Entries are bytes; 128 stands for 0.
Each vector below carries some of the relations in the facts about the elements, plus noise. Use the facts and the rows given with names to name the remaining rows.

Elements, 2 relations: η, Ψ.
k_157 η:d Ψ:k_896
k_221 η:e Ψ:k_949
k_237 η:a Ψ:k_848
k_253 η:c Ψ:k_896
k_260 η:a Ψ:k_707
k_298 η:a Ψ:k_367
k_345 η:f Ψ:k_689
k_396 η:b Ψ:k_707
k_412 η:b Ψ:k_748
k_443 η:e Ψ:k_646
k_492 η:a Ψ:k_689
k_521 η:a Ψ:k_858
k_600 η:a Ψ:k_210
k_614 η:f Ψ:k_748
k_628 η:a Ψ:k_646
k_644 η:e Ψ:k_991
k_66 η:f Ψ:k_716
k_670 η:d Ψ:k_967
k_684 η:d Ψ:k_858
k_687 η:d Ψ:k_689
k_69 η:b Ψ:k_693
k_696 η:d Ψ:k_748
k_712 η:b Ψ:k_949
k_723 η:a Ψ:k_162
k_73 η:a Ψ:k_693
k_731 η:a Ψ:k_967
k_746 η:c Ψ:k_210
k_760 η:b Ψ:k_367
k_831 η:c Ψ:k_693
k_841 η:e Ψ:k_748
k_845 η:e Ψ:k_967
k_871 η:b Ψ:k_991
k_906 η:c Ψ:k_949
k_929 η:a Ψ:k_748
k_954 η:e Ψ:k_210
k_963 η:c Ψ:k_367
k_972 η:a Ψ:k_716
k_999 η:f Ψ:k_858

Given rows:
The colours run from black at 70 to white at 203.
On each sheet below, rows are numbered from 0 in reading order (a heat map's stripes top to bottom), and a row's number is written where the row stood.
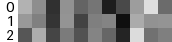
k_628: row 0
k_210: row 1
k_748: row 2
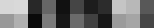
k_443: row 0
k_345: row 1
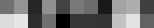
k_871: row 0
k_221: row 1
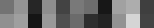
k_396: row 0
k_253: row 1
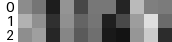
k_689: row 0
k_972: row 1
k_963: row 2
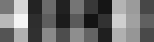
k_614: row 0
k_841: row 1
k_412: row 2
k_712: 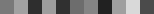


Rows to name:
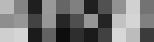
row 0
k_492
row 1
k_949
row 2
k_845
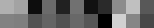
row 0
k_687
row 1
k_367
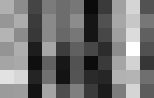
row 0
k_298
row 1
k_929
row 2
k_73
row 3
k_906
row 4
k_670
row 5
k_954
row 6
k_746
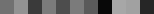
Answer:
k_760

